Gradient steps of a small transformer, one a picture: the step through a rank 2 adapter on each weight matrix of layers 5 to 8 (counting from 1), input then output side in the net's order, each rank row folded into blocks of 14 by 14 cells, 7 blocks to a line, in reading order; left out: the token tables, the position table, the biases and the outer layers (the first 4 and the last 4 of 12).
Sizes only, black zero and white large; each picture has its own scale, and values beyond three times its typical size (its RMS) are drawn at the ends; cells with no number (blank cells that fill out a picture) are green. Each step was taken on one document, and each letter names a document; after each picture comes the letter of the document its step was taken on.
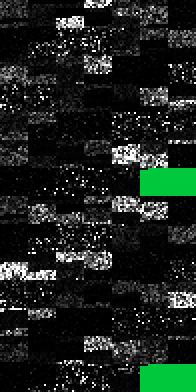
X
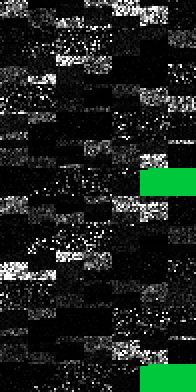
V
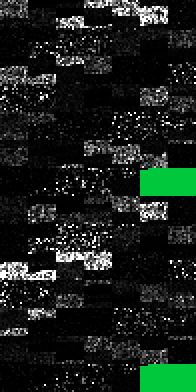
X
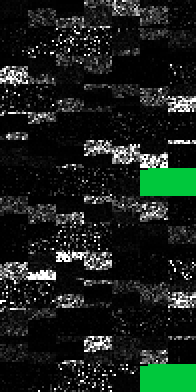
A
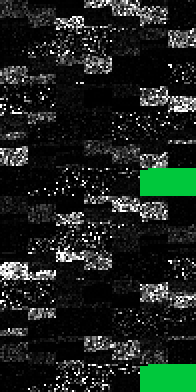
X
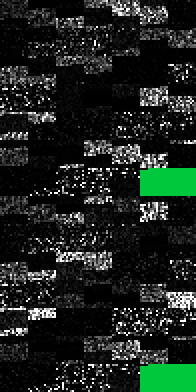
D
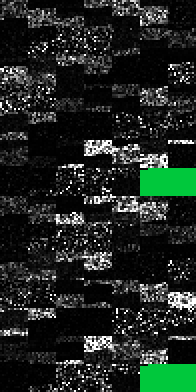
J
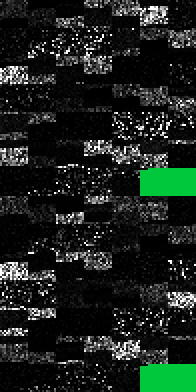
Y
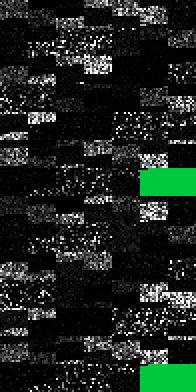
D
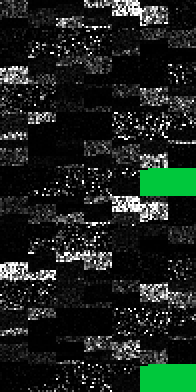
V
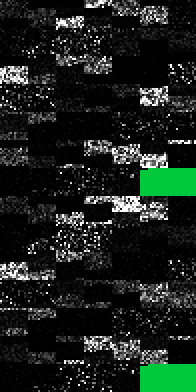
A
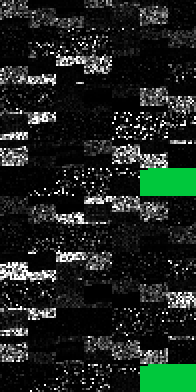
D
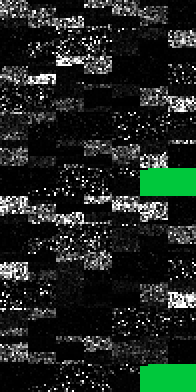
X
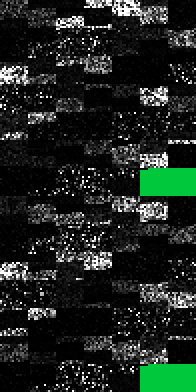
X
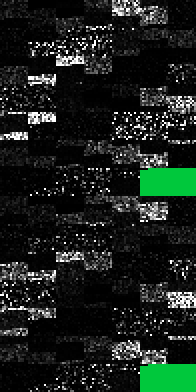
D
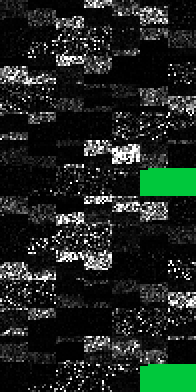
J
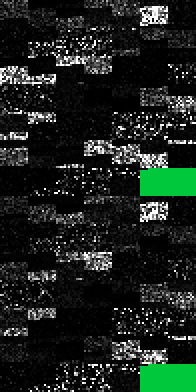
D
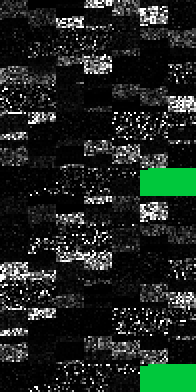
D
